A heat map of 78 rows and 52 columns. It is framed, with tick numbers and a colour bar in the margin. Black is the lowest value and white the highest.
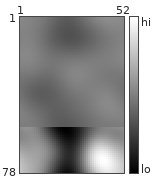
Ninth with the lowest average: bottom middle. Roughest part: bottom middle. Lone odd cells: none. Ninth with the highest average: bottom right. Histogram: heavy tails on both sides. Seam: horizontal, 70% of the way down, the top part calmer.
